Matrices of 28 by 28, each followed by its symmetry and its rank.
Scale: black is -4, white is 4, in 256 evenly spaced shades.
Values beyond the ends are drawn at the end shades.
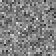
neither, full rank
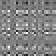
neither, rank two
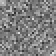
symmetric, full rank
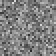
neither, full rank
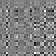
neither, rank two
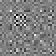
symmetric, rank three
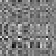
neither, rank three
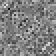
symmetric, full rank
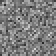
symmetric, full rank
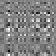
neither, rank two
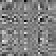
neither, rank three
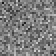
symmetric, full rank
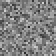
neither, full rank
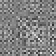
symmetric, rank three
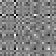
symmetric, rank three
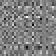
neither, rank three
